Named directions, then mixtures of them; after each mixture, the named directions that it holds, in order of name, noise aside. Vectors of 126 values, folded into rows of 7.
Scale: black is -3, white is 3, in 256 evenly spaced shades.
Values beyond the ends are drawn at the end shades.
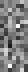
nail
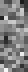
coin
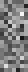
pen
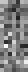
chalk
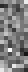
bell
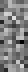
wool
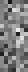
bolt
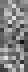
nail, pen, wool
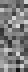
bell, nail, pen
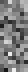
bolt, chalk, coin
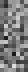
bell, chalk, pen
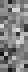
bolt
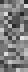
bell, pen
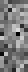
bolt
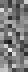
bell, chalk, coin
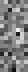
bolt, chalk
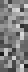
bolt, nail, wool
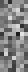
bolt, nail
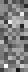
pen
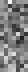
bolt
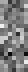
bell, bolt, chalk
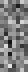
chalk, nail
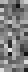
bell, chalk, nail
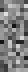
bell, pen, wool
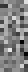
bell, bolt, wool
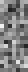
chalk, pen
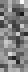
bolt, coin, pen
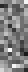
bell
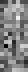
chalk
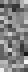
bell, chalk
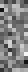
bell, chalk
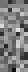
bolt
